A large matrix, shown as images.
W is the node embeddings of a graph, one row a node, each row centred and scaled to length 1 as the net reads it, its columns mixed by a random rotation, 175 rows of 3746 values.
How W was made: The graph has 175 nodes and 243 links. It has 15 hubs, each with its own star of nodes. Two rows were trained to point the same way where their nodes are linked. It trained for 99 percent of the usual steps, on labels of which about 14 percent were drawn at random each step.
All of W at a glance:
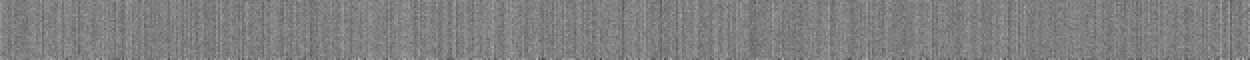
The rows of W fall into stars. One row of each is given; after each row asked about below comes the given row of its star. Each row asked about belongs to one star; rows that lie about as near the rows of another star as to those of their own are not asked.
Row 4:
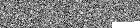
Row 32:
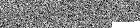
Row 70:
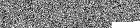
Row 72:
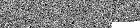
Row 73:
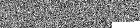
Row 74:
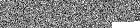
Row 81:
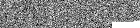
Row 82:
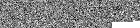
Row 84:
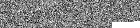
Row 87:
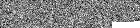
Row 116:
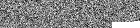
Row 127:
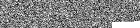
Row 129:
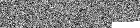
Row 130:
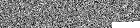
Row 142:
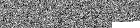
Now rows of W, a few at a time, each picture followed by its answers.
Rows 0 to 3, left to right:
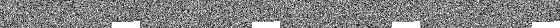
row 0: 74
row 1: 127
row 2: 4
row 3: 32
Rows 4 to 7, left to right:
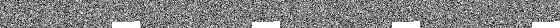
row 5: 130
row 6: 73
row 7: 72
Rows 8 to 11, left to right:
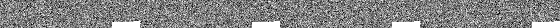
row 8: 130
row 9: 74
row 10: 32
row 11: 74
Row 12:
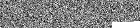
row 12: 116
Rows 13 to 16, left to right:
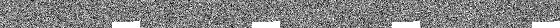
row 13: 142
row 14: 116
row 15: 74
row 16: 116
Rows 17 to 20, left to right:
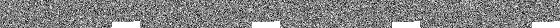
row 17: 72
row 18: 129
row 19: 70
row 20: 129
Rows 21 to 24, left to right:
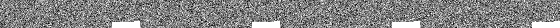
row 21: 130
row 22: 129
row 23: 130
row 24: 130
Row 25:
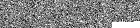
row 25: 72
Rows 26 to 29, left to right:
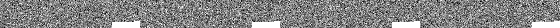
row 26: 142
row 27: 84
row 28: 82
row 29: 81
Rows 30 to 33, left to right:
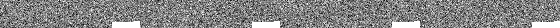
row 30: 4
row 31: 116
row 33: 72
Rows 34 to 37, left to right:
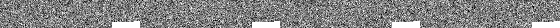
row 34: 84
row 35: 72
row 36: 81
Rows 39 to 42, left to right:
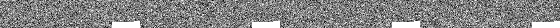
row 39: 4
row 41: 87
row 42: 74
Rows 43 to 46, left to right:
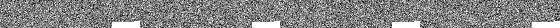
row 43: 116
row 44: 72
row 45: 82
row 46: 74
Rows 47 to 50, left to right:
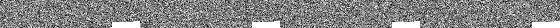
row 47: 32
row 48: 116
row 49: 84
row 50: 82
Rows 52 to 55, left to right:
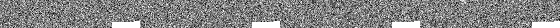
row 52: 82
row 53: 70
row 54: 73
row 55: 130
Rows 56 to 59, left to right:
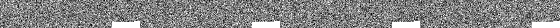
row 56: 87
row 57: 127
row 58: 73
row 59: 130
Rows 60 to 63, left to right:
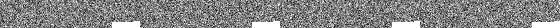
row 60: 129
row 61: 72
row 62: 129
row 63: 129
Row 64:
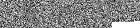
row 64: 72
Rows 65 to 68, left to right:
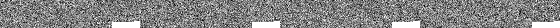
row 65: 116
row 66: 142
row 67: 142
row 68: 74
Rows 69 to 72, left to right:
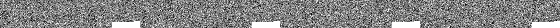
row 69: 87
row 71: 127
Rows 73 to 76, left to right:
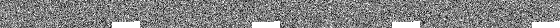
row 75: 81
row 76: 82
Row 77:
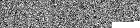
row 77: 82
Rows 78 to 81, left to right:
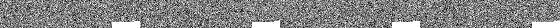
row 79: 73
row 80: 72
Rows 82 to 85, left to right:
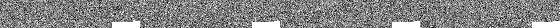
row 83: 70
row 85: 4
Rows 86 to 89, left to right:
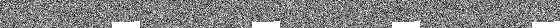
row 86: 82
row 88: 82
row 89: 74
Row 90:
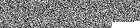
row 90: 127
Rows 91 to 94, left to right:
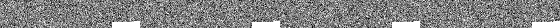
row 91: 84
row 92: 82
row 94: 142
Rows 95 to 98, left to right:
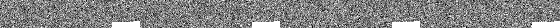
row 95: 70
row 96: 82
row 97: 129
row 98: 127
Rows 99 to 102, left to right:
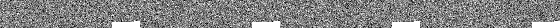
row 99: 73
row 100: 74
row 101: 84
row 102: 116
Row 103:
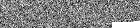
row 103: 73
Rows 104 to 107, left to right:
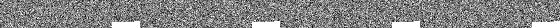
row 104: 127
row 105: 127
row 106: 73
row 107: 129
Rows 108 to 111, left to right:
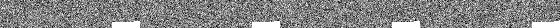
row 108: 74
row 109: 84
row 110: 70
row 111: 130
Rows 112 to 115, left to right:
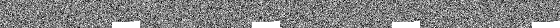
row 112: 82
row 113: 81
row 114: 74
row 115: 87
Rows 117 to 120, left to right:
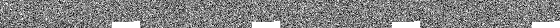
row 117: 4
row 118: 81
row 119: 84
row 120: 74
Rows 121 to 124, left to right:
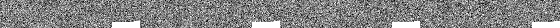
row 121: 73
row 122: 81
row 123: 116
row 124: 127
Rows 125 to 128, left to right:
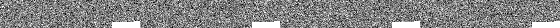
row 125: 70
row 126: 32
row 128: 32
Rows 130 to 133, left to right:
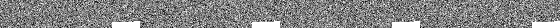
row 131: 127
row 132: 82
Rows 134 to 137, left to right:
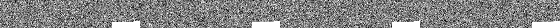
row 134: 142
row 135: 127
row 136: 32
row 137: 4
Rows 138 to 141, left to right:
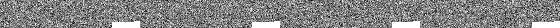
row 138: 72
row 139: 4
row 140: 32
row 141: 82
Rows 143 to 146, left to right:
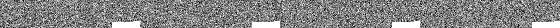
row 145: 73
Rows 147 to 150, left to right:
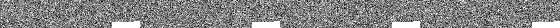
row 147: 84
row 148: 70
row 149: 4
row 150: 72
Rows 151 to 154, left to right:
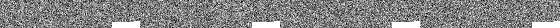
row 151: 84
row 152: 84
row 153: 74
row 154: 70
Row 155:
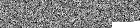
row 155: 84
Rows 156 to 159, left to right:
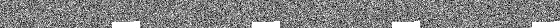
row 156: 130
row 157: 130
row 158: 116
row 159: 32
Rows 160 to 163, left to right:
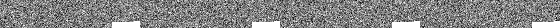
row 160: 70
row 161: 32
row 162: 87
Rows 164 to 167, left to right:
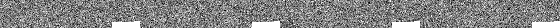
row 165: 116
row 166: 32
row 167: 32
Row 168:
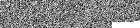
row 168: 130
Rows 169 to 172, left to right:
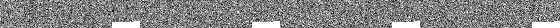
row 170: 4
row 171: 72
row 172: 72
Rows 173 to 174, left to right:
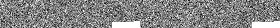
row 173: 70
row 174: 116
